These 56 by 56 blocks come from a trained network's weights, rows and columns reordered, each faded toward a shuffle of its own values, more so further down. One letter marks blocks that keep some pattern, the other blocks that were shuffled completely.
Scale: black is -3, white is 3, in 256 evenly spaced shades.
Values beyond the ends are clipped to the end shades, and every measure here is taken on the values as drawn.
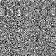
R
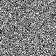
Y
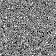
Y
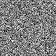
Y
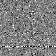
R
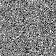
Y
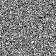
Y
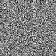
R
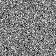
Y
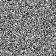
Y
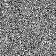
Y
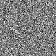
R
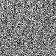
R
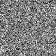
R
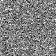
R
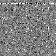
R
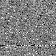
R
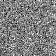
R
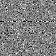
R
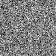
R
